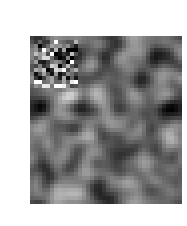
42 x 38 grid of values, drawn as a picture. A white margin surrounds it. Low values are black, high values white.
Slope: none. Mirror symmetry: none. Roughest part: top left. Odd patch: rougher, in the top left. Average level on the scale: 40%. Grain: blotchy.
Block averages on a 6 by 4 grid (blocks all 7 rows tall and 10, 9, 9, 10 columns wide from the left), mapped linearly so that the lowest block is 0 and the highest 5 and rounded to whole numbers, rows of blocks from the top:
3241 / 5423 / 3430 / 4434 / 2413 / 5343
